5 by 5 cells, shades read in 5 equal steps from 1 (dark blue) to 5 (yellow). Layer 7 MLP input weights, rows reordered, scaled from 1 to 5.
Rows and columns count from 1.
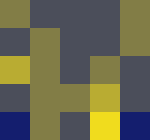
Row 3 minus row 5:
3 0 0 -2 1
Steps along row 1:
down same same up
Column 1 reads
3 2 4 2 1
